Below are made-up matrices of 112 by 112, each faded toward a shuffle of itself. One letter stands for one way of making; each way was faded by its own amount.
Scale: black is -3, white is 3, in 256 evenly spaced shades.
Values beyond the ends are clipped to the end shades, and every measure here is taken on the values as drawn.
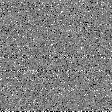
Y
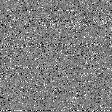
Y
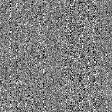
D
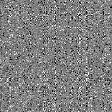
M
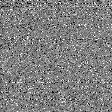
Y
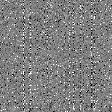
M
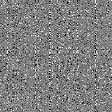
M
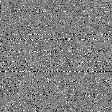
Y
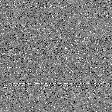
Y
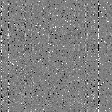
M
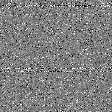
Y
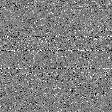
Y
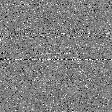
Y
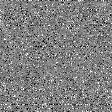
Y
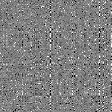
M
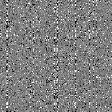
M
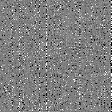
M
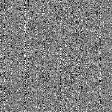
D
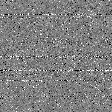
Y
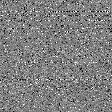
Y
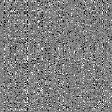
M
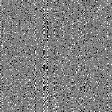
M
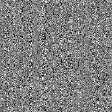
D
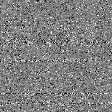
Y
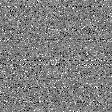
Y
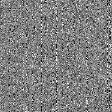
D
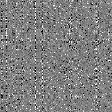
M
